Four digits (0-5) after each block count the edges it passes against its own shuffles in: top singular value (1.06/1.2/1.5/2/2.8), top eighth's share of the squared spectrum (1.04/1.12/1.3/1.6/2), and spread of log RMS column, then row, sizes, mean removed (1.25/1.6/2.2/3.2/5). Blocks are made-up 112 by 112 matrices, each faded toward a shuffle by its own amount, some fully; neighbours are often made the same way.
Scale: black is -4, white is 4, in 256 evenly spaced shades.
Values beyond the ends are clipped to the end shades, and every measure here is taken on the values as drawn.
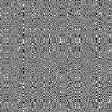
5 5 4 3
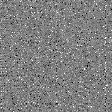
3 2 1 1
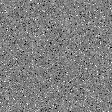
2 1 0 0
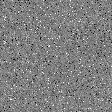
2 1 0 0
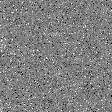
0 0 0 0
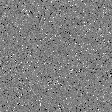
1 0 0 0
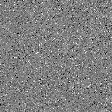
3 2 1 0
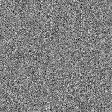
3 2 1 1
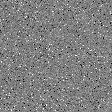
0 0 0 0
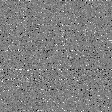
2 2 0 2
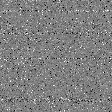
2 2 0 2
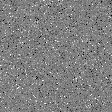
0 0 0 0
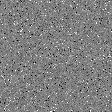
0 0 0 0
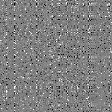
5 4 3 2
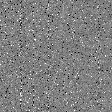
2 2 2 0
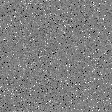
0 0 0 0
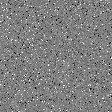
0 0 0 0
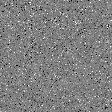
1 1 1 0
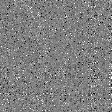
1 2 2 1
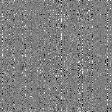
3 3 4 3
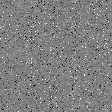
1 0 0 0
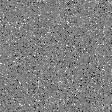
1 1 1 0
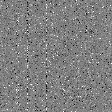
2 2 2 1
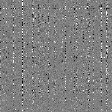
3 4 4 2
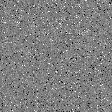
3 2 1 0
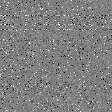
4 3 1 2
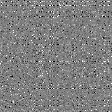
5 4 2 3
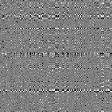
5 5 3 4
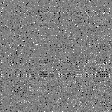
4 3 1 2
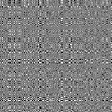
5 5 4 4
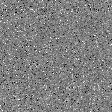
3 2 0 0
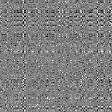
5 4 3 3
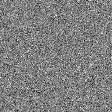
0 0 0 1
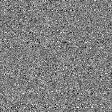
1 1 0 3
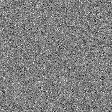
0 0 0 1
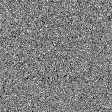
0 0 0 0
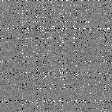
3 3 3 3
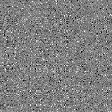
4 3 2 2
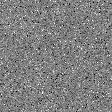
2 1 0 0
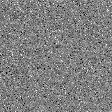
3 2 0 0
